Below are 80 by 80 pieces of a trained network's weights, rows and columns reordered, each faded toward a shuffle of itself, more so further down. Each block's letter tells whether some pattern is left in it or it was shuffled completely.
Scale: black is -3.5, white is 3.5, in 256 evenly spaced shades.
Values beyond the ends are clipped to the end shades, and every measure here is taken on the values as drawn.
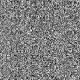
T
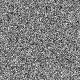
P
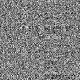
T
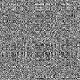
T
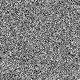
P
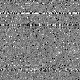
T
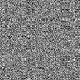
T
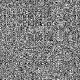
T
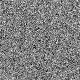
P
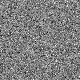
P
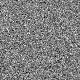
P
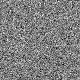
P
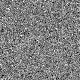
P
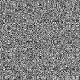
T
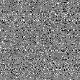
T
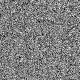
P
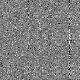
T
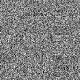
T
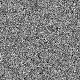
P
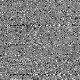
T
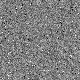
P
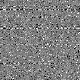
T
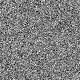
P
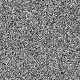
P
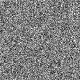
T
